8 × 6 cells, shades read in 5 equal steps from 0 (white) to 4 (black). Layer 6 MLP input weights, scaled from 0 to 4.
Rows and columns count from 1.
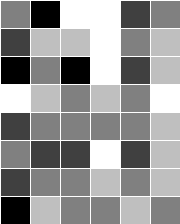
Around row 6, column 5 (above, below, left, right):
2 2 0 1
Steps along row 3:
down up down up down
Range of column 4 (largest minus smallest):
2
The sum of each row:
11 8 14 6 12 12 11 12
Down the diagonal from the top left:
2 1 4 1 2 1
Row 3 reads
4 2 4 0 3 1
